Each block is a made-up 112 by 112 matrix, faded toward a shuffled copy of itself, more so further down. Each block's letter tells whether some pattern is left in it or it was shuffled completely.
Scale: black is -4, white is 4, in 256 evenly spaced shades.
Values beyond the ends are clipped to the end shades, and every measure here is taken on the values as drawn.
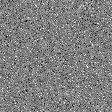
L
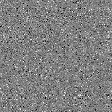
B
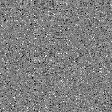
B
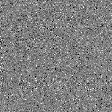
B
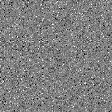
B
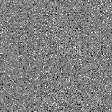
B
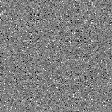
B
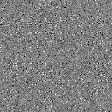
B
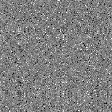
B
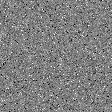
L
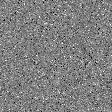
L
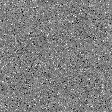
L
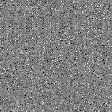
B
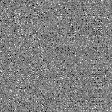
B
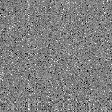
B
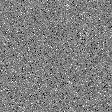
L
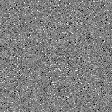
B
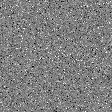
L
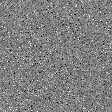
L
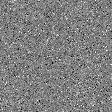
L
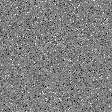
L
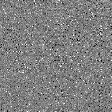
B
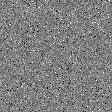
L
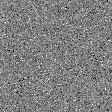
L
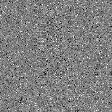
B
